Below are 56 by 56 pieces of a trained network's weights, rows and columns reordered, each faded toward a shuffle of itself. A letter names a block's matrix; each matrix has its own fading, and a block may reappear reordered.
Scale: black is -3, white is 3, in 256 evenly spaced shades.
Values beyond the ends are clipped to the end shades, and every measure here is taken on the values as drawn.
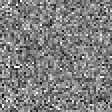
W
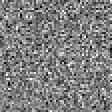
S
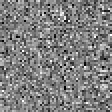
S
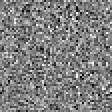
S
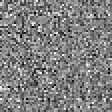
W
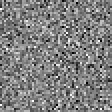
S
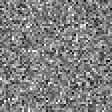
W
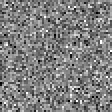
W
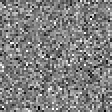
W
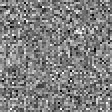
S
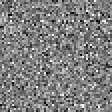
W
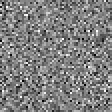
S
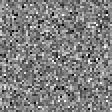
W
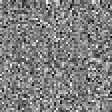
S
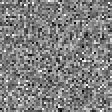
S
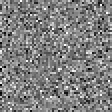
S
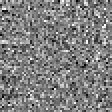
S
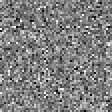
W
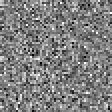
S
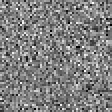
S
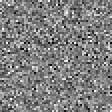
W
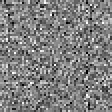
S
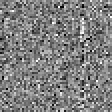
S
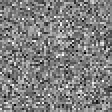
S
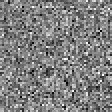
S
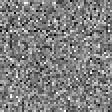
W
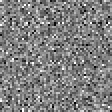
W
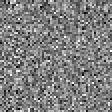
S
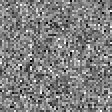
W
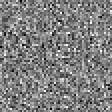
S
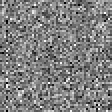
S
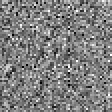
S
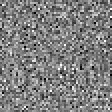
S
